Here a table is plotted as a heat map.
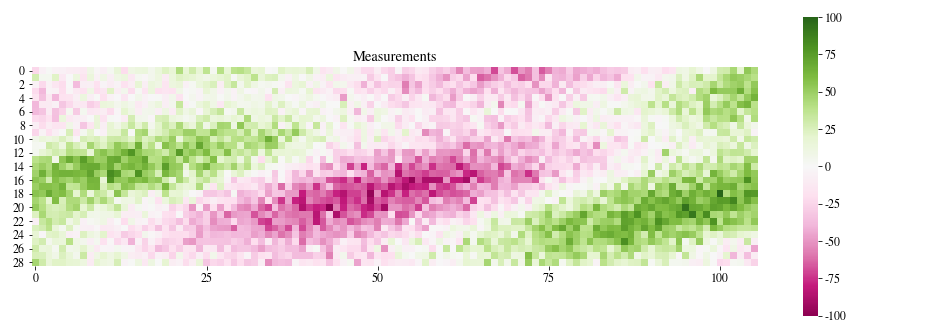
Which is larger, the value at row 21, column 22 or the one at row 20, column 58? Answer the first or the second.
the first
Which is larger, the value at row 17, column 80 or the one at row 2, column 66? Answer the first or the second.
the first
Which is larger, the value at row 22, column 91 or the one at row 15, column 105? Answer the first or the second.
the first
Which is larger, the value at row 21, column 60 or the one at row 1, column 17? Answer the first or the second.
the second
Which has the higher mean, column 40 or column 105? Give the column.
105
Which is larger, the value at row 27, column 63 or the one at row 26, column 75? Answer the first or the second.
the second
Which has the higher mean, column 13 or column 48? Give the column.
13
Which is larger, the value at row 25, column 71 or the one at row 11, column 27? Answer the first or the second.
the second
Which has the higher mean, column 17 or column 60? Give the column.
17
